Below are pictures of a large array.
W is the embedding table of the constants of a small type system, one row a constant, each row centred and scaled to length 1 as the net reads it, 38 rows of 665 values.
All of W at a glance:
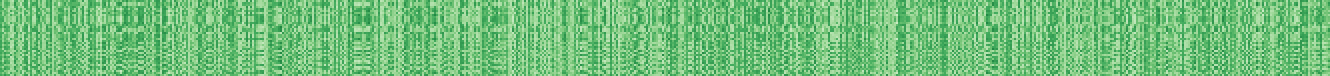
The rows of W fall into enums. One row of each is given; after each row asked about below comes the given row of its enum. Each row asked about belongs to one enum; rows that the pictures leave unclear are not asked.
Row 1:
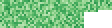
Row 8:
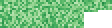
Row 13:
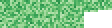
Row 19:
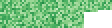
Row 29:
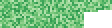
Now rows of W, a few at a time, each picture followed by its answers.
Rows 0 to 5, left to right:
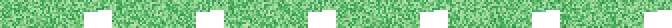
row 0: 29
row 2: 1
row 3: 29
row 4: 8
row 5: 19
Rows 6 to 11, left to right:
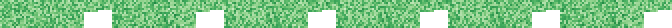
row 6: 29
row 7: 19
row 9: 8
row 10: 8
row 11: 19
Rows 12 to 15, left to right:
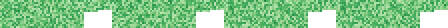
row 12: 29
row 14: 1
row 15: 1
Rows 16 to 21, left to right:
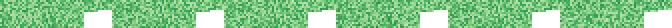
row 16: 8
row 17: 29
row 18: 29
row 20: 29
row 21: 13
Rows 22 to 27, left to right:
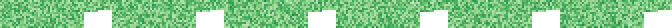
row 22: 29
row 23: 13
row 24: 1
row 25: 8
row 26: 13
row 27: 19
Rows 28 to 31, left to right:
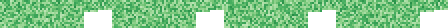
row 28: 13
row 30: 1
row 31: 13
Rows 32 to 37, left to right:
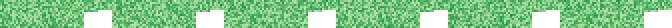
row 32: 8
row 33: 1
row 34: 13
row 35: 8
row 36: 19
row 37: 13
